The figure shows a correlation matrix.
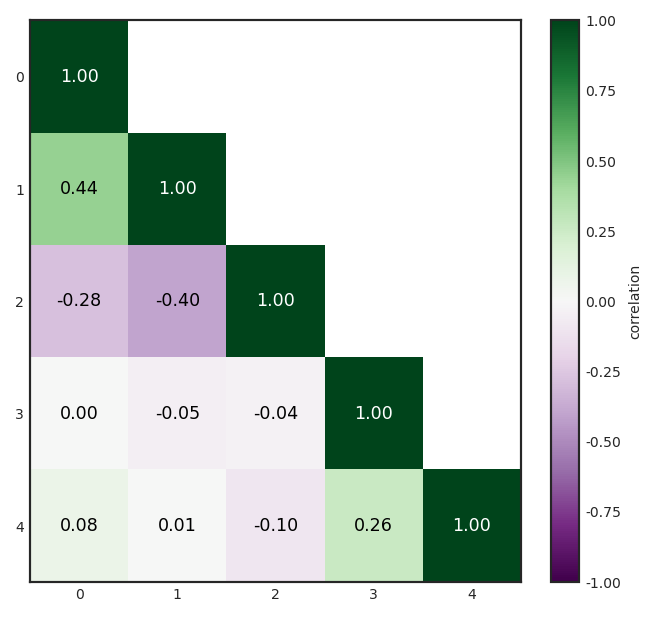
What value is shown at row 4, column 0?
0.08
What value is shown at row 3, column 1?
-0.05
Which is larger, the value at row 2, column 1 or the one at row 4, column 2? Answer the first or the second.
the second
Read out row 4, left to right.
0.08 0.01 -0.10 0.26 1.00
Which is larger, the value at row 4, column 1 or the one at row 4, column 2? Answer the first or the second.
the first
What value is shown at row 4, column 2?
-0.10
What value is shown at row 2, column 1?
-0.40
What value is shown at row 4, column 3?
0.26
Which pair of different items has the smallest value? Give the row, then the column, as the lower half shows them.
2, 1
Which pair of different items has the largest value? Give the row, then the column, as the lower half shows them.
1, 0
